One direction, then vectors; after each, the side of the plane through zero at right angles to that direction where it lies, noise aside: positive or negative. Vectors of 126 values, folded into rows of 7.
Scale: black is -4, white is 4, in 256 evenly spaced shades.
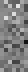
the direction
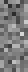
negative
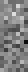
positive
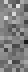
positive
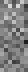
positive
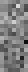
positive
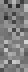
negative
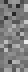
negative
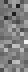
negative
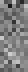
negative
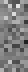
positive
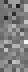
negative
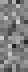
positive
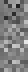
negative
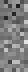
negative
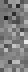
negative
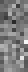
negative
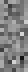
negative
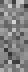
positive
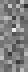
positive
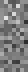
positive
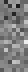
negative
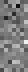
negative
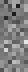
negative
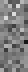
positive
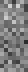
positive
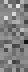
positive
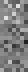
positive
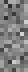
negative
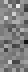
positive
